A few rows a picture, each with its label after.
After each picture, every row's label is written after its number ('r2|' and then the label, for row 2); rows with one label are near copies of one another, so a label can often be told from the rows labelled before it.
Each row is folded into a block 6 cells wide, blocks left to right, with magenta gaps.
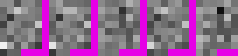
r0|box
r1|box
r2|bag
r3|box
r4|bag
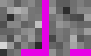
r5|box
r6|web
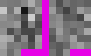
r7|bag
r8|web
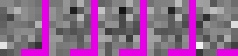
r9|box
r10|bag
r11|bag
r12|bag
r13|box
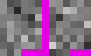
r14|web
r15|box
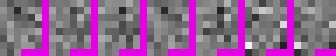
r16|web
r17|bag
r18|bag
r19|web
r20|bag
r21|box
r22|box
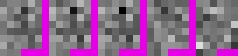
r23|bag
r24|bag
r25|bag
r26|web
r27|box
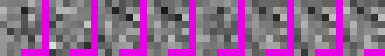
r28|bag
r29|box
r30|web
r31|web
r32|bag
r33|web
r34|web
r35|web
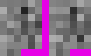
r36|bag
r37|bag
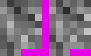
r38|web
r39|web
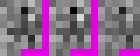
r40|bag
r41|bag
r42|bag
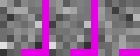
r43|box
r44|box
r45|web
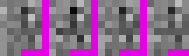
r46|bag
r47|bag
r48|bag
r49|bag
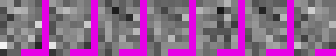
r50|box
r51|box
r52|web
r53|web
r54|bag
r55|web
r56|box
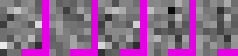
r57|box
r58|web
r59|box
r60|bag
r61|bag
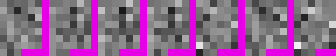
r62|web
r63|bag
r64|bag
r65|bag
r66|box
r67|web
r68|box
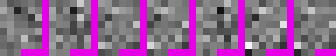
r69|web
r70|bag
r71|box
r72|box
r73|bag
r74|box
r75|box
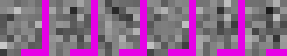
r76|box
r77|bag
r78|web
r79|box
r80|bag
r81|bag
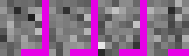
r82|web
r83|web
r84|box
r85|bag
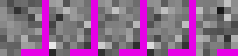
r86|web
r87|box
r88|box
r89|box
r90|bag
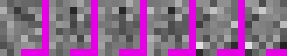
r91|web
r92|bag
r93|bag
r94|bag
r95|box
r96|box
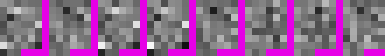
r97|box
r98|web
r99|box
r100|box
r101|web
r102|bag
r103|bag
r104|web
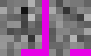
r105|bag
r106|web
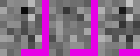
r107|bag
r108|web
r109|bag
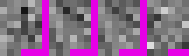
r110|bag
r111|web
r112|web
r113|box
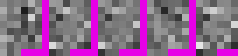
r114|bag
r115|box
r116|box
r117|web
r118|box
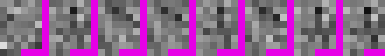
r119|box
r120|bag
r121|web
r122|web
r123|bag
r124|web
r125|bag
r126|bag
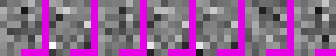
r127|bag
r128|box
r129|bag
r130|box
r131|box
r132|web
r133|bag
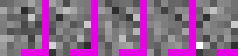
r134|bag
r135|box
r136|web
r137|web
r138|box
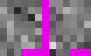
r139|web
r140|box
